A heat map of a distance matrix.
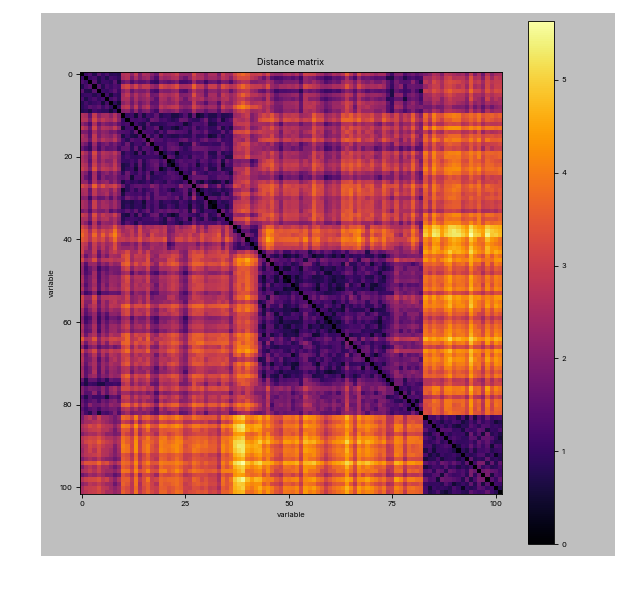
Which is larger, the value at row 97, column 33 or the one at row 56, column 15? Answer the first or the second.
the second
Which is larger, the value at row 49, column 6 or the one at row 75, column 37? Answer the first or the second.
the second
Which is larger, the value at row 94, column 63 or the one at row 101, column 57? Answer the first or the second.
the first
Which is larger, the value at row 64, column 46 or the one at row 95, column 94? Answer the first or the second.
the first
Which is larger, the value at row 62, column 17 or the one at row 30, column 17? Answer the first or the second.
the first
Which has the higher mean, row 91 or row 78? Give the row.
91
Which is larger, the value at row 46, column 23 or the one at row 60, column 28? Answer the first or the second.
the first
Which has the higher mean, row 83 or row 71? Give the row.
83
